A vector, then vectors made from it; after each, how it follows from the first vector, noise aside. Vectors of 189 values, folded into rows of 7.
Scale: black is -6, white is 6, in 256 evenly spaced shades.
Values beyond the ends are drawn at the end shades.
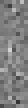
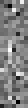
scaled up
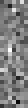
scaled up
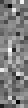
scaled up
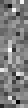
scaled up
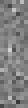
copied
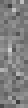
copied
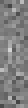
copied
